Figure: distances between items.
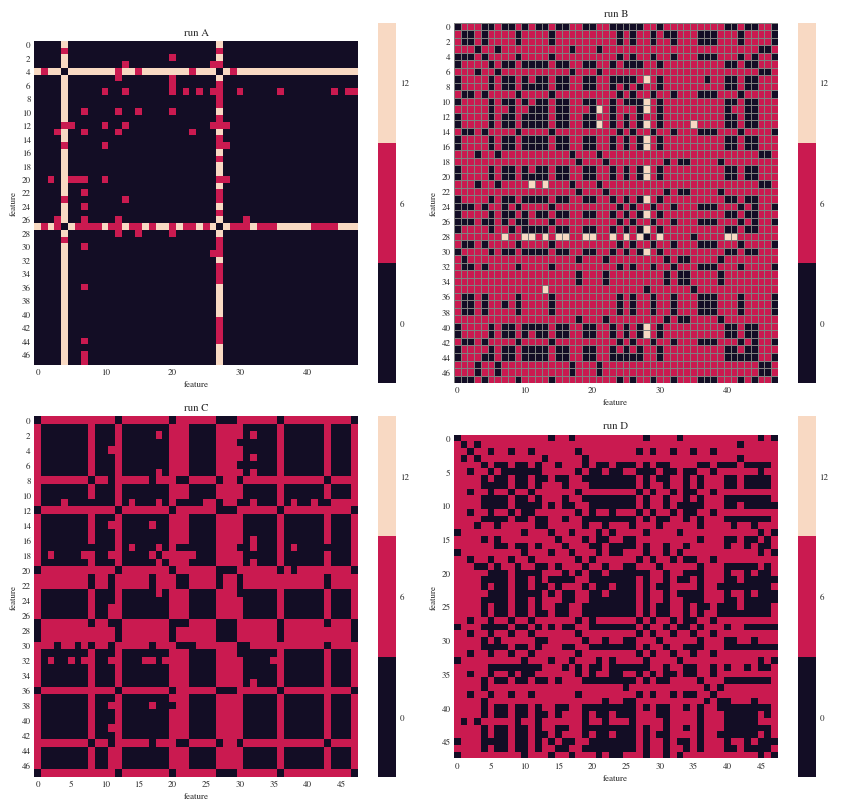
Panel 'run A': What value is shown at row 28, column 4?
12
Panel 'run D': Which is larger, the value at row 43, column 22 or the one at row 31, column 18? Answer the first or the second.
the second
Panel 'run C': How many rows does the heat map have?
48
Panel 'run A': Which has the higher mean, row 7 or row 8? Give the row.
7
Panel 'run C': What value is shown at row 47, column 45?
6
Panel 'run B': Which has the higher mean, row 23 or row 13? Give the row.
13
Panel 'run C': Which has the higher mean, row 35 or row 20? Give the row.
20
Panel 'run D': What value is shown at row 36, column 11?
6
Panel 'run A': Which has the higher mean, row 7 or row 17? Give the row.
7
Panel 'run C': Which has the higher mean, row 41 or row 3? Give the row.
41
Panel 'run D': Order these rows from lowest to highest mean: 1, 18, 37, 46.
46, 18, 37, 1
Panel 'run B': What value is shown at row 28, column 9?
6
